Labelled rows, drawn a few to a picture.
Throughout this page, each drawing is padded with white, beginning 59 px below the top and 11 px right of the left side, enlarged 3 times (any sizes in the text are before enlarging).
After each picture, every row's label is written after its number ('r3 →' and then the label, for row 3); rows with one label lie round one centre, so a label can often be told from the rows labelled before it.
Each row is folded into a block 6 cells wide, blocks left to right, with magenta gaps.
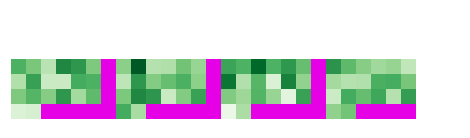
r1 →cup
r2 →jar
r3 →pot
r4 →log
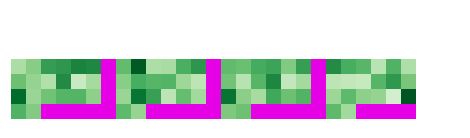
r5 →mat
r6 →jar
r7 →mat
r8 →log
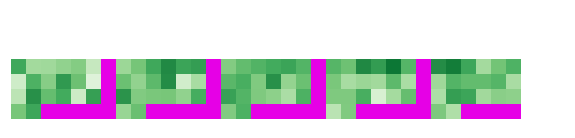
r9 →log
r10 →mat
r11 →mat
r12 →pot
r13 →jar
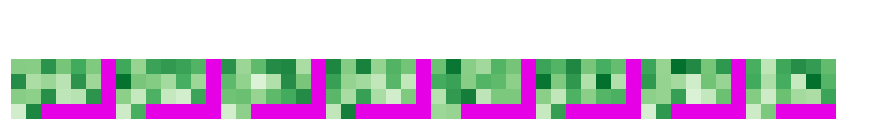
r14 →pot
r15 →pot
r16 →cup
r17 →pot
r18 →jar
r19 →pot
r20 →pot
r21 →pot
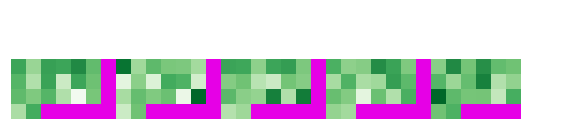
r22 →pot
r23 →log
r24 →cup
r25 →cup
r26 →mat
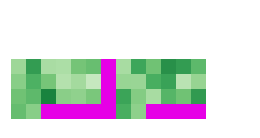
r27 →jar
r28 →mat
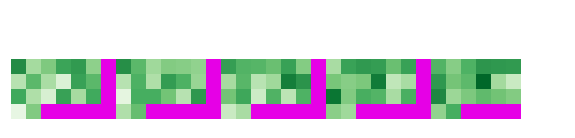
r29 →cup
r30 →log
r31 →cup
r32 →mat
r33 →mat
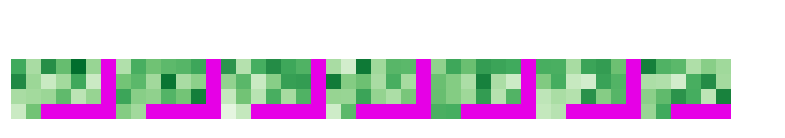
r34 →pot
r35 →mat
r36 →cup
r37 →pot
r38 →mat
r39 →cup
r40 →log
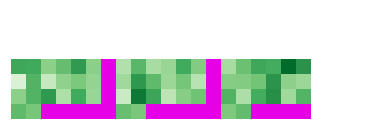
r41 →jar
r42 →jar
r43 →mat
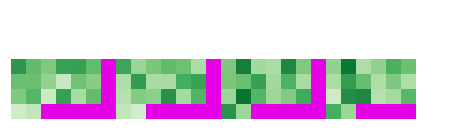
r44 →cup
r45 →cup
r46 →jar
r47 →jar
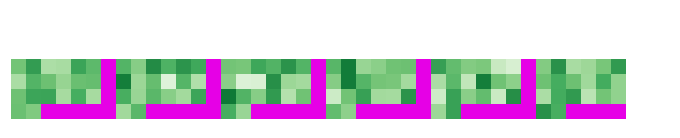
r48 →jar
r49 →pot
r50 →mat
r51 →jar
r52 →log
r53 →jar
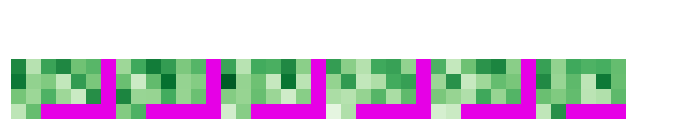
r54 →pot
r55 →mat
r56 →pot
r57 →cup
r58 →cup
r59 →pot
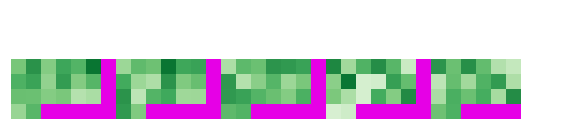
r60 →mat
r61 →mat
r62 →mat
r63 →cup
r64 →log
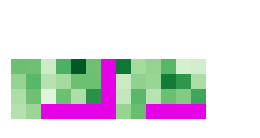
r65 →cup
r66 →log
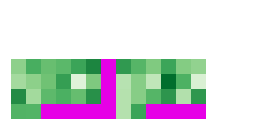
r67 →mat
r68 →log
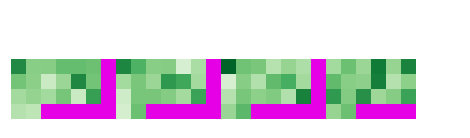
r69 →cup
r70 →log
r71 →log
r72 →mat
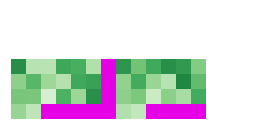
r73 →cup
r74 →cup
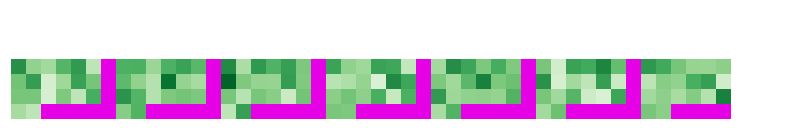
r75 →cup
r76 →mat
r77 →pot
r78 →cup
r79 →mat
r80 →pot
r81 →log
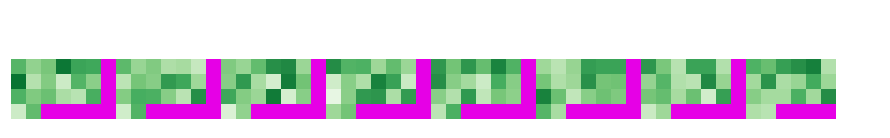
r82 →pot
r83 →log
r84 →cup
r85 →log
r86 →pot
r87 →mat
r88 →cup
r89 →cup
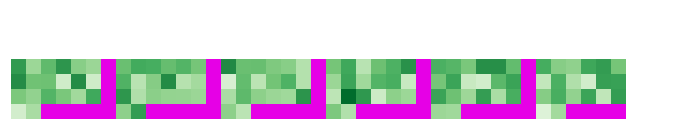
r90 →pot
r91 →mat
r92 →log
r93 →jar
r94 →cup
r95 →cup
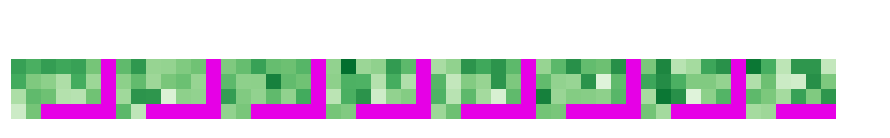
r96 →pot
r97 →jar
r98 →mat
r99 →jar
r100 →pot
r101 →mat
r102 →jar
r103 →cup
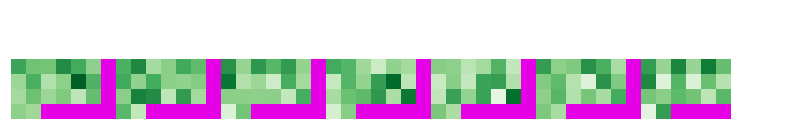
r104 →cup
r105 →jar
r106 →pot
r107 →log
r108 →log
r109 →cup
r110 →pot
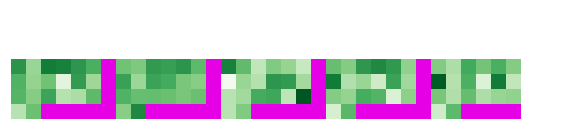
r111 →pot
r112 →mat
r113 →log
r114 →pot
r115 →pot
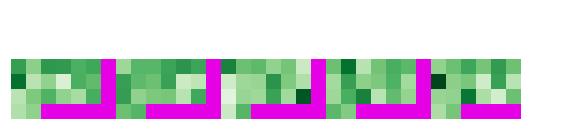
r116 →pot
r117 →mat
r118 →log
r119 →jar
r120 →pot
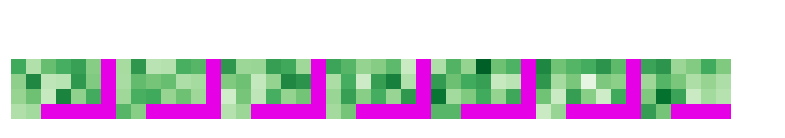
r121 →cup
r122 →jar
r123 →cup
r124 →log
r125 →mat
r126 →pot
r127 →jar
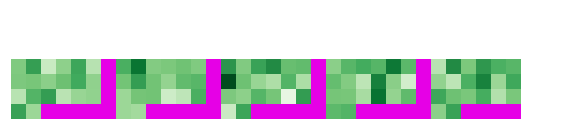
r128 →jar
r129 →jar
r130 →pot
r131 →mat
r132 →mat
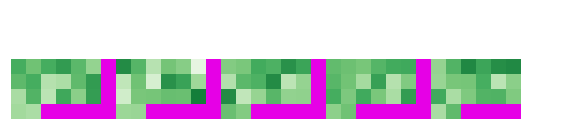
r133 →cup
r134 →log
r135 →mat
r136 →mat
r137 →mat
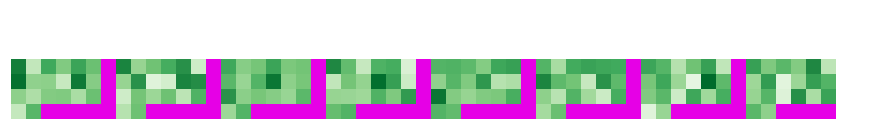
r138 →pot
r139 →cup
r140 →mat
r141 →log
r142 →mat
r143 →pot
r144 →cup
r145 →cup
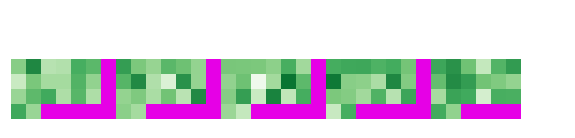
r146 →jar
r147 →cup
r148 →cup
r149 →pot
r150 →jar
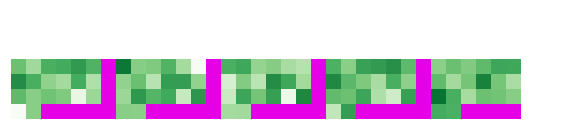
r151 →pot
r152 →log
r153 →log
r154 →pot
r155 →mat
